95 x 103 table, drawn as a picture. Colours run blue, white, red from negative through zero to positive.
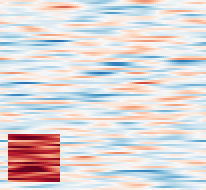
Grain: streaks across. Ninth with the highest average: bottom left. Mirror symmetry: none. Odd patch: higher, in the bottom left.
